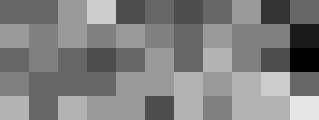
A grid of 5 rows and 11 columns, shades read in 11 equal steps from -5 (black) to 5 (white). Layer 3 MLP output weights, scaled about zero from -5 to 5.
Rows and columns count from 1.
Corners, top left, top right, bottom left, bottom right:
-1 -1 2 4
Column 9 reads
1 0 0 2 2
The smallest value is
-5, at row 3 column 11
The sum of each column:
1 -3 2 1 0 -1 0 3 5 0 -7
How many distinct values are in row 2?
4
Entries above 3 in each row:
0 0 0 0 1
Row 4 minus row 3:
1 -1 0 1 2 0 3 -1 2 5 4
